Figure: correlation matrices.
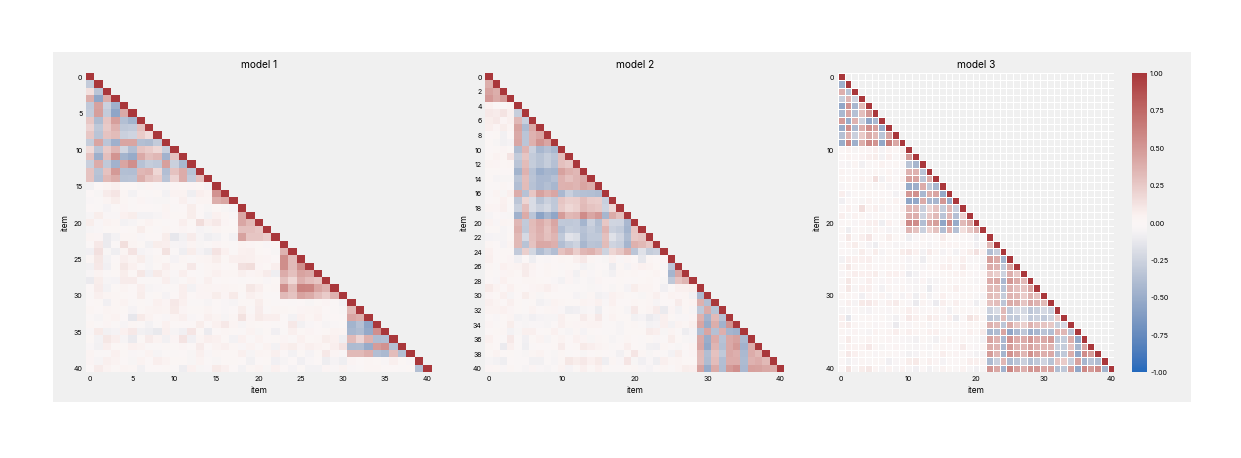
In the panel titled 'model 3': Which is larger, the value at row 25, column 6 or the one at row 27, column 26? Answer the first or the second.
the second
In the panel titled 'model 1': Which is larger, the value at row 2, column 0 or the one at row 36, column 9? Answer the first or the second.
the first
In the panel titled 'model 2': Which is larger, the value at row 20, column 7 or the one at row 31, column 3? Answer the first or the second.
the first
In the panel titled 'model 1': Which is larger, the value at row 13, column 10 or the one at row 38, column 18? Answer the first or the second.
the first
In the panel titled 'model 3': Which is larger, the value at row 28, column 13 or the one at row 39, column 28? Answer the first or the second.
the first
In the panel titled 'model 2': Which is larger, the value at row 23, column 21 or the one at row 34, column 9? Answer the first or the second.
the first
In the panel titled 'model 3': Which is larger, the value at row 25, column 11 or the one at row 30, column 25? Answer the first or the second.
the second
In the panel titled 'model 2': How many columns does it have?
41
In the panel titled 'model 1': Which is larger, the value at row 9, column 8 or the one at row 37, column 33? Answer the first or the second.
the first
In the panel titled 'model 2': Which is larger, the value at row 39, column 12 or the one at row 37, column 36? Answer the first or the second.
the second
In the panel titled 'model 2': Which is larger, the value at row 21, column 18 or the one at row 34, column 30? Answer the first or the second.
the first
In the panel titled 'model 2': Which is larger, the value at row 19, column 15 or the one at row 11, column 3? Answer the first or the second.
the first
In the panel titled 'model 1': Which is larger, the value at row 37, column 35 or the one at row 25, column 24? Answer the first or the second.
the first
